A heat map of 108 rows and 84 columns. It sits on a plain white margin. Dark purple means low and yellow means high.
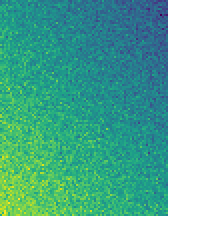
Grain: fine. Slope: up to the bottom left. Ninth with the lowest average: top right. Histogram: bell-shaped.
